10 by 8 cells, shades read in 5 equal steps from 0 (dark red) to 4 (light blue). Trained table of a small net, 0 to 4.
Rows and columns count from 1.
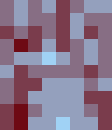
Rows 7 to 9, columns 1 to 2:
2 1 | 2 1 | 1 0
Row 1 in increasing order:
1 2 2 2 3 3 3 3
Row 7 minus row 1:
0 -2 -1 0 2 1 -1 0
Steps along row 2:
up down same down up down same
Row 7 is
2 1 1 3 3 3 2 3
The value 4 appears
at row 5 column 4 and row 10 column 5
